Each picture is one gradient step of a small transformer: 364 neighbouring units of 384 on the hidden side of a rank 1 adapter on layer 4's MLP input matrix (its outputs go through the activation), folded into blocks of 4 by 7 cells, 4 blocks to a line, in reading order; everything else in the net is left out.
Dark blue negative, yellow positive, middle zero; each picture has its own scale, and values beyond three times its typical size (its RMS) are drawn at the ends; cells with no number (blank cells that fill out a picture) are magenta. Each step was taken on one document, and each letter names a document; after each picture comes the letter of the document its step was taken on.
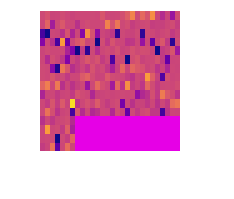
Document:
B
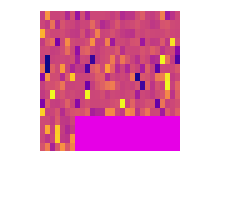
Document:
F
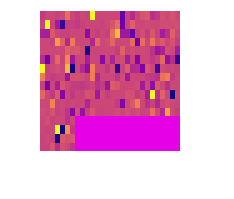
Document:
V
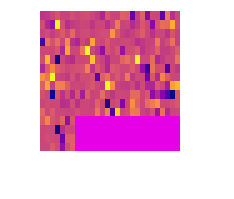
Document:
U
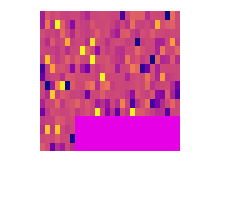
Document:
U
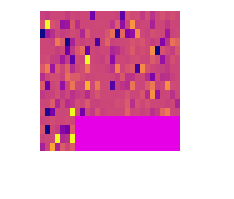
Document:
V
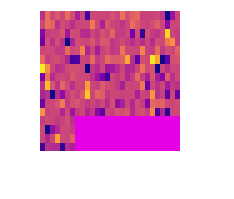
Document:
F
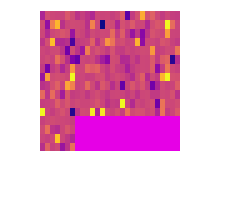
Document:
F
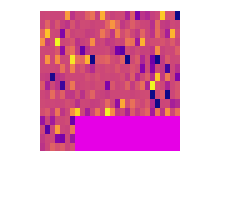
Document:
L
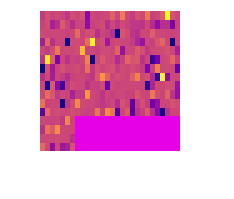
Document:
U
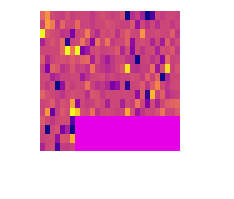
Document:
B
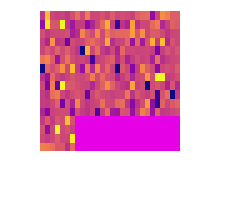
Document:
U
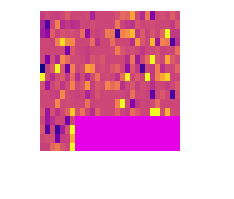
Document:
V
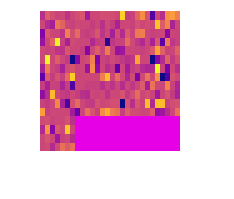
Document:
F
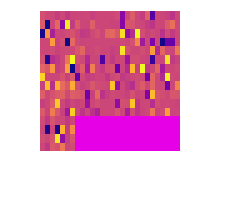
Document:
V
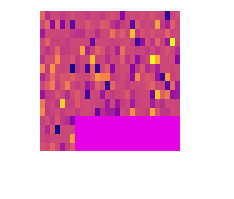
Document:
U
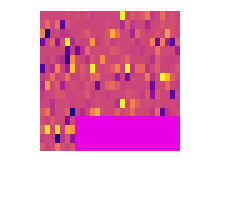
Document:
V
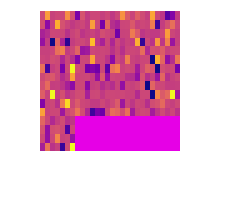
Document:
F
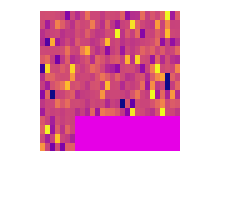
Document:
F
